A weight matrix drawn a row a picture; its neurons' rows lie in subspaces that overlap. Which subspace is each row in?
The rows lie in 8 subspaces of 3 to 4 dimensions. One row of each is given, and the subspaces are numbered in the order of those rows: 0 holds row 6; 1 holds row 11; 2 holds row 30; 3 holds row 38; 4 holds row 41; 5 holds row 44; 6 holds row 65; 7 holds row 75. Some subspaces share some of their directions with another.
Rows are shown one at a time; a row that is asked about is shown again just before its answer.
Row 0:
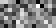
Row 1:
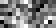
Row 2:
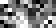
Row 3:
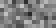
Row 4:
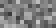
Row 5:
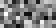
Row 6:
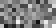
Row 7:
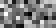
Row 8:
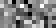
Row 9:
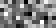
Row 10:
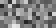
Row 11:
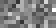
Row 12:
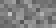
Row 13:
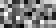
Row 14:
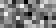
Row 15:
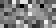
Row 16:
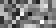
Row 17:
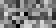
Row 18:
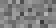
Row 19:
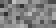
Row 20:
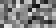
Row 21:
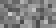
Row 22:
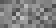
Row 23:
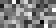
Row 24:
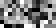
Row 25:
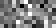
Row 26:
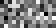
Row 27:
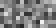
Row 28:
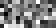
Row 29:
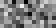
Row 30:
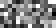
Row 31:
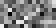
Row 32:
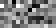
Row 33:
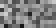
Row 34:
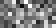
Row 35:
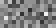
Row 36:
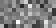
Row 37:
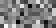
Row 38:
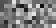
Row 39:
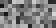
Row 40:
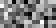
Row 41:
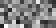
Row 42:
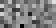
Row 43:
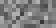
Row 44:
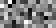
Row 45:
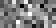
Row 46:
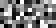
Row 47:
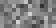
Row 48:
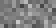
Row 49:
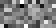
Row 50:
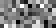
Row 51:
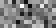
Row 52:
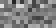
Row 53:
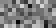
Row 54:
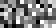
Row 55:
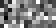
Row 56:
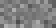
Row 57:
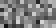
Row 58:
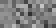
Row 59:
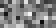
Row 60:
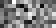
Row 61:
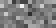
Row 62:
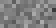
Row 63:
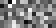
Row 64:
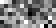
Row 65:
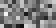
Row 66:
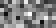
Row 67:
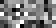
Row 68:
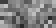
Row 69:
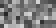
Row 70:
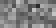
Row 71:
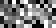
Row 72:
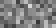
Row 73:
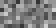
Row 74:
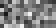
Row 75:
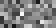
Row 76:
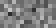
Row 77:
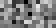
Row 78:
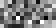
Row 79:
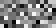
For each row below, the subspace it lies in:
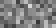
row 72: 4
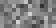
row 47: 7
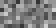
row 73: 1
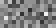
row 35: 5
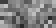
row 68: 6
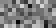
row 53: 1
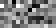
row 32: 2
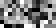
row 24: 6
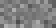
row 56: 0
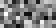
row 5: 0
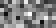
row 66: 3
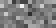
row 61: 2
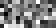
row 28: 4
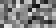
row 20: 2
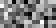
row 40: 1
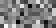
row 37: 7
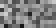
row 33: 0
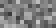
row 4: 4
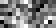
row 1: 6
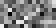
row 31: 4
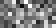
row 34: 4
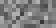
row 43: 7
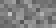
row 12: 4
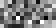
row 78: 0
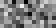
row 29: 4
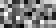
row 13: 2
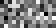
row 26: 5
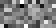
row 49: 2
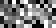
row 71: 7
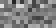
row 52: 2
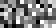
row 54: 3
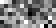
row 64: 6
